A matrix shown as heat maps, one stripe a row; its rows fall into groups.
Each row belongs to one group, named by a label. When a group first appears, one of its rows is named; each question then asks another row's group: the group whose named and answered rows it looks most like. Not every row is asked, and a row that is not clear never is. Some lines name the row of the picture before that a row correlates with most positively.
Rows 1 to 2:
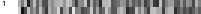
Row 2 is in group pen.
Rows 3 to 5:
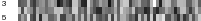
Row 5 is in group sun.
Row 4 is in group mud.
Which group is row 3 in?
mud
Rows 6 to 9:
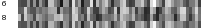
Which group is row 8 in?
mud
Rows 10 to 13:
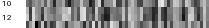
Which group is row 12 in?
mud
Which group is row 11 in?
mud
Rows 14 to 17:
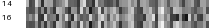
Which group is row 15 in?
pen
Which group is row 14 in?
mud
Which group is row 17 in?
pen
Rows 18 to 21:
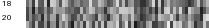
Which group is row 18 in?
sun
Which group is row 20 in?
sun
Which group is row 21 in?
sun
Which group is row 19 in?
sun
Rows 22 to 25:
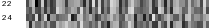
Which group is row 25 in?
pen
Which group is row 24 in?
sun
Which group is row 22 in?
pen
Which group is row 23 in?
pen
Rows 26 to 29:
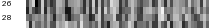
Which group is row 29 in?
pen
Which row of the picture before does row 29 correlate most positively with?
25
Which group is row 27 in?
pen
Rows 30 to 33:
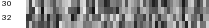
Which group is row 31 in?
mud
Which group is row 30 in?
mud
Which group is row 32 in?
sun
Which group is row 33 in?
sun
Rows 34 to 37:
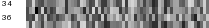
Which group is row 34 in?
mud
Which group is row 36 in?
sun
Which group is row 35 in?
pen
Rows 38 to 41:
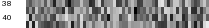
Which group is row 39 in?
sun
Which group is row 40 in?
pen
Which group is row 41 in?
sun
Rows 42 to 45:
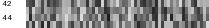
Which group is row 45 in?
sun
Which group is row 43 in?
mud
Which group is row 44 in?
pen
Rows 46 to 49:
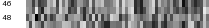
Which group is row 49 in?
mud
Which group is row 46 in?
sun
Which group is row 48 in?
pen
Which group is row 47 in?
sun
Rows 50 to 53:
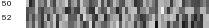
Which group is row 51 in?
mud
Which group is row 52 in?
sun
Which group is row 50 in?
pen
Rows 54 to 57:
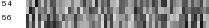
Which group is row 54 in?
pen
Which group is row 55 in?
pen
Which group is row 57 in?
sun
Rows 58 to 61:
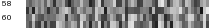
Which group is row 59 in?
sun
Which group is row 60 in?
mud
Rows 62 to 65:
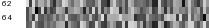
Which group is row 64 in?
sun
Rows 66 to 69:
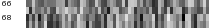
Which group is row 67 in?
pen
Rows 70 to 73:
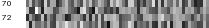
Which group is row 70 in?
sun
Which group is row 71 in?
mud
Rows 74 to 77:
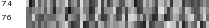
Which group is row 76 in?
mud
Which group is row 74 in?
pen
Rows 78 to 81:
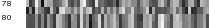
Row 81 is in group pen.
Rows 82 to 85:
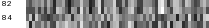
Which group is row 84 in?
sun
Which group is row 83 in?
pen
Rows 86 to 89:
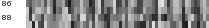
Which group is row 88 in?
mud
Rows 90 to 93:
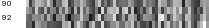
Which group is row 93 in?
sun
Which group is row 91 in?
sun
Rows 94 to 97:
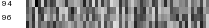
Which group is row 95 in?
sun
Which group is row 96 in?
sun
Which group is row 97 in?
sun
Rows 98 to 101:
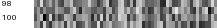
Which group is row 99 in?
sun
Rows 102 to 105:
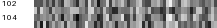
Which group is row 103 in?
mud
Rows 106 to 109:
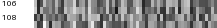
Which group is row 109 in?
mud
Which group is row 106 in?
pen
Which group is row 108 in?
sun
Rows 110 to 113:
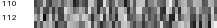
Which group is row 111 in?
pen
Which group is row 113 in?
sun
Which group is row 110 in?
mud
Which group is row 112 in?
pen
